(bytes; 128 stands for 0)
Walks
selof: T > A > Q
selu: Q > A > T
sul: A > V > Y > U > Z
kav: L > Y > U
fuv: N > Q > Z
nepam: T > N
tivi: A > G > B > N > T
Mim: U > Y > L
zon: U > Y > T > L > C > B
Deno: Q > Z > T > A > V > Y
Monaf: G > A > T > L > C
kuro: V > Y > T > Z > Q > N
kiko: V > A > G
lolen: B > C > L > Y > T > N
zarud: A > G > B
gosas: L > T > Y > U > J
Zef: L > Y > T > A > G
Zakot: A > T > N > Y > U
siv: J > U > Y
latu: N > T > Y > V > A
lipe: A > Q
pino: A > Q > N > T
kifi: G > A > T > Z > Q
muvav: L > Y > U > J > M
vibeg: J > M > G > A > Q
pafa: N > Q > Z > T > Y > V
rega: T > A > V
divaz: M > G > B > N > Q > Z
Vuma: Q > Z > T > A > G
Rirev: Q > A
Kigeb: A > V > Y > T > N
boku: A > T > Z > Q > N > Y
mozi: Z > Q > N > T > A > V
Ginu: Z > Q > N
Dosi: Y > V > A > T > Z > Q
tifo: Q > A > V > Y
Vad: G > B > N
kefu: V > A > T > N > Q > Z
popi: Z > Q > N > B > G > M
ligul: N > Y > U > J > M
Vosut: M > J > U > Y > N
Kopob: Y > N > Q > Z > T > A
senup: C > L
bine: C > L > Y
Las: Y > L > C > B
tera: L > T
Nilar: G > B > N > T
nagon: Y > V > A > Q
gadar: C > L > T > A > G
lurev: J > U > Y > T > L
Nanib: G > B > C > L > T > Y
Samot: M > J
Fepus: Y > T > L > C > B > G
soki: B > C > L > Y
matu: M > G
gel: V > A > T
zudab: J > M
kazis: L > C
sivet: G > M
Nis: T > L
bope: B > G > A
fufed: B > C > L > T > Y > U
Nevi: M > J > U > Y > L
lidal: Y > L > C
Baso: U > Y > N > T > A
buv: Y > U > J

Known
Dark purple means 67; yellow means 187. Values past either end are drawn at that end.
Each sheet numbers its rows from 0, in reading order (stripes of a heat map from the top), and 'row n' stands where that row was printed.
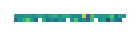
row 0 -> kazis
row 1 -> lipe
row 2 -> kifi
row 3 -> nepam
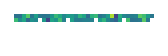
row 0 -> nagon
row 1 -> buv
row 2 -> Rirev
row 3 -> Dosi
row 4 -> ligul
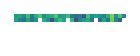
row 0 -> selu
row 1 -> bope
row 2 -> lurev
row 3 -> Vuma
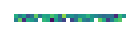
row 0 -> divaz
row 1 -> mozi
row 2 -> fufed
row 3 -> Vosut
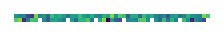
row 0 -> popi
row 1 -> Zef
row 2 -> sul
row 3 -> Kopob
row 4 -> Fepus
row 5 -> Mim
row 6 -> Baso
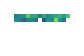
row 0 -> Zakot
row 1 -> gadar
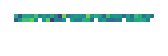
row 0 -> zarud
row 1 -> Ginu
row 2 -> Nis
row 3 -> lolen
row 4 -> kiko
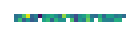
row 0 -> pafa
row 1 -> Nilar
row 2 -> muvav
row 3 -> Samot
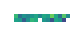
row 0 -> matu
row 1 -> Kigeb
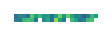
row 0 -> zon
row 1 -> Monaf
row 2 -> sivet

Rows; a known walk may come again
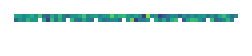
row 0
tera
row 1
kav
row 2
gel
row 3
selof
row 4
Ginu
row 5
Nevi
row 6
lidal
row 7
zudab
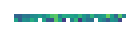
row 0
siv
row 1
rega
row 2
fuv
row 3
Kigeb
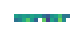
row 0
kazis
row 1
muvav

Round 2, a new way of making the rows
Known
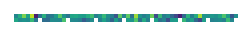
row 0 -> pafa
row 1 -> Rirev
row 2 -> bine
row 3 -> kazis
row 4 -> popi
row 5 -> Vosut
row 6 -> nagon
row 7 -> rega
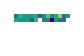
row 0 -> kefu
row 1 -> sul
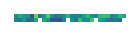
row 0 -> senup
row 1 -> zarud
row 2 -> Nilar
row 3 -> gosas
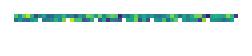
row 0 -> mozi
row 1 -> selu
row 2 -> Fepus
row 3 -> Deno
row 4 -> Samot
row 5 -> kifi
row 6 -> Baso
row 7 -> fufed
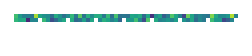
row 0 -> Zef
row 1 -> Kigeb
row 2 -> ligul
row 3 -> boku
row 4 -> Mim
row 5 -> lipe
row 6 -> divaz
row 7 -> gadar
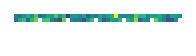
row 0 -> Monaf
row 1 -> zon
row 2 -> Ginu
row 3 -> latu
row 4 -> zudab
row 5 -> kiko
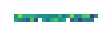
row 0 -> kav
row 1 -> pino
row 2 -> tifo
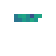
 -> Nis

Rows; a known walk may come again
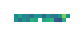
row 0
nepam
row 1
lidal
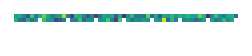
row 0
tivi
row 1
gadar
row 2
Nevi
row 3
Mim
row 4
tera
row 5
sivet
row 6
fufed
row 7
fuv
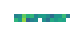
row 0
zudab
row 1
selof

